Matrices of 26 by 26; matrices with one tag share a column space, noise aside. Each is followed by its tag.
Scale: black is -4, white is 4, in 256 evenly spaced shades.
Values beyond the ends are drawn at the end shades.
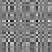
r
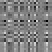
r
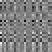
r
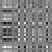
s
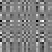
r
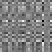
r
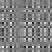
s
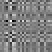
r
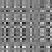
s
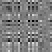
r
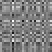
r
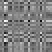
r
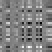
s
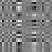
r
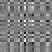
r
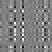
s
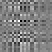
r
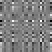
r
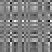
r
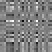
r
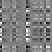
s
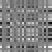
s
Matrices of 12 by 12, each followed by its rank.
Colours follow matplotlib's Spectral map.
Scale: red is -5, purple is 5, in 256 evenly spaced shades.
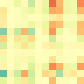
two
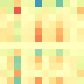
two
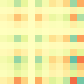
one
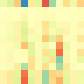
two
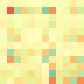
two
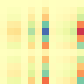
one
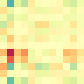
two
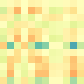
two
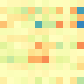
two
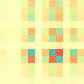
one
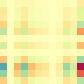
one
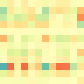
two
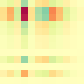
one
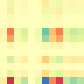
one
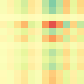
one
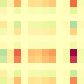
one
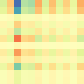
one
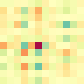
two
